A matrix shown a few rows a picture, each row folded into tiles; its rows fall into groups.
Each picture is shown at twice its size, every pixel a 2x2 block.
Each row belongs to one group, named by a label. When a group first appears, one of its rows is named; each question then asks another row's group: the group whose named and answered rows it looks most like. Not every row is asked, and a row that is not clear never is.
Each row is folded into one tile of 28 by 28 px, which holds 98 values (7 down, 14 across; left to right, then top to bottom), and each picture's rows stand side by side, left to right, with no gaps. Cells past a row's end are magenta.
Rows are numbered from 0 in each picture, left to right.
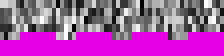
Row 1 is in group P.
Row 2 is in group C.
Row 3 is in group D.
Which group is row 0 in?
D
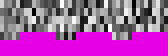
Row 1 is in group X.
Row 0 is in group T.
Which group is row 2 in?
C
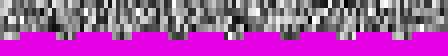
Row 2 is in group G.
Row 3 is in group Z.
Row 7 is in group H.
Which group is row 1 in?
X
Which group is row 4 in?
H
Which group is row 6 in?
P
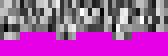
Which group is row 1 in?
G
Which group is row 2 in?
Z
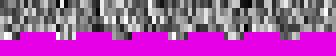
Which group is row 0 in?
H
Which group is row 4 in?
H
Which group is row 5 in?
C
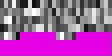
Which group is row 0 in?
H
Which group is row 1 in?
G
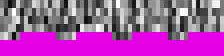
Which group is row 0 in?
P
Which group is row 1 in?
C
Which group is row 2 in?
Z
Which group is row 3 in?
C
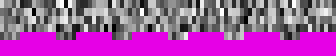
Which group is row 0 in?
T
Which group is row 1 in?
X
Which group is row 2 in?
X
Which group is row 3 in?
C
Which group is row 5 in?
X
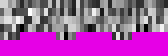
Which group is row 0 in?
X
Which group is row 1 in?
G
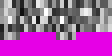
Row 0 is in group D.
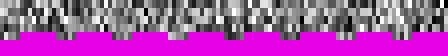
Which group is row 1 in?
X
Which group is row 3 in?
G
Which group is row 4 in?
Z
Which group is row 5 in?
Z
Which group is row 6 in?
C
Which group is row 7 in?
X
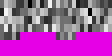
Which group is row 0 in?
X
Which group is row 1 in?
T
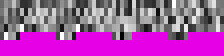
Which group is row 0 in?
T
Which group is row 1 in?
T
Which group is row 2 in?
G
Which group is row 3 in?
Z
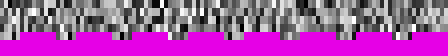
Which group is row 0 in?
P
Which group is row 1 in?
P
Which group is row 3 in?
C
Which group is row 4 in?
C
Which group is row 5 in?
D
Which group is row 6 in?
X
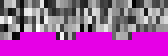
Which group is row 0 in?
H
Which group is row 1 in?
T
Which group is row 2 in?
T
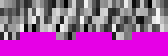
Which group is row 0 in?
T
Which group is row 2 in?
H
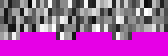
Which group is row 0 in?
C
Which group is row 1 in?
H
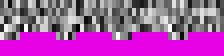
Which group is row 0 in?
P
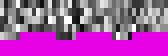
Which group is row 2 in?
T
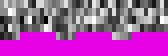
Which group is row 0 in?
Z
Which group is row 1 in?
D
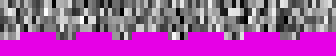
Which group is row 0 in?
Z
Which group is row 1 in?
X
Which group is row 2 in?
C
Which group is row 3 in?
H
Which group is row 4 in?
Z
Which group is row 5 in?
C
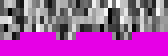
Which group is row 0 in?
H
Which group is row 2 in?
Z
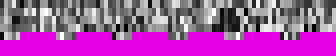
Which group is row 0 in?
H
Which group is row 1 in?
G
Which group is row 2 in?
H
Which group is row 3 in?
D
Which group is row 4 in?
C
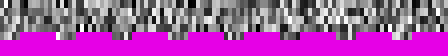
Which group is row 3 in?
P
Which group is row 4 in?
T
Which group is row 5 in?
X
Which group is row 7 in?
P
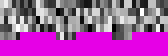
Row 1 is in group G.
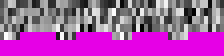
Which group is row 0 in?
H
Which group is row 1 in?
T
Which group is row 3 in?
Z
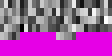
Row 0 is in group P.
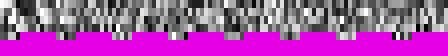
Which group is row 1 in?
X
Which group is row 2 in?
P
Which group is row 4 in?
C
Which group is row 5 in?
G
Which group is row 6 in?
H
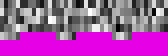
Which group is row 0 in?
G
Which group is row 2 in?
D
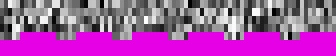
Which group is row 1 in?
X
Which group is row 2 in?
D
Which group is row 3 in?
T
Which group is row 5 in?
G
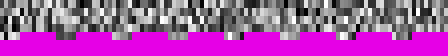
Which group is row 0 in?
C
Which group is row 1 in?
X
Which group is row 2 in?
G
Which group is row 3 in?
D
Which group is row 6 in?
H
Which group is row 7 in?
C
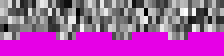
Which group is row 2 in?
T
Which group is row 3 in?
C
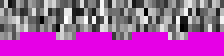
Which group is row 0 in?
P
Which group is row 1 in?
Z
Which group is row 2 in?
T
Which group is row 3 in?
C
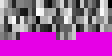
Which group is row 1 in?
Z
